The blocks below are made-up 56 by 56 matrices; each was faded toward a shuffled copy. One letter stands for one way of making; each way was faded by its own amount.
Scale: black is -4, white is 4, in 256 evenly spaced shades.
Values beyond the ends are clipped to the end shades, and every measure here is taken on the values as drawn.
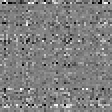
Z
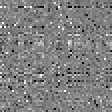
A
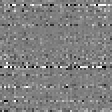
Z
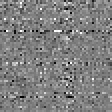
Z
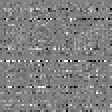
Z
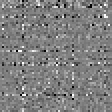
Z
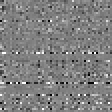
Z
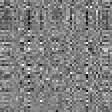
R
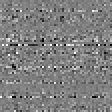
Z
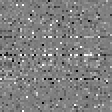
A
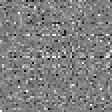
A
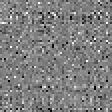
A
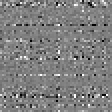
Z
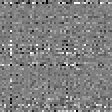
Z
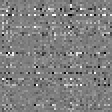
Z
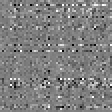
Z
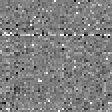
A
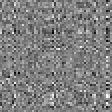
R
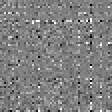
Z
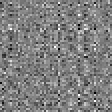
R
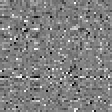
A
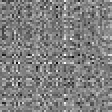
R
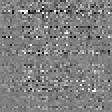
Z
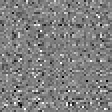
A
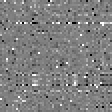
A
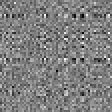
R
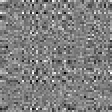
R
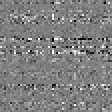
Z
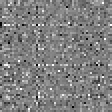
A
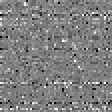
A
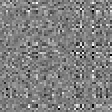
R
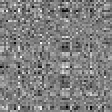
R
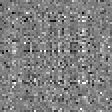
A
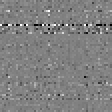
Z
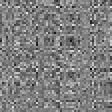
R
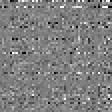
Z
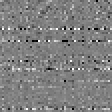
Z
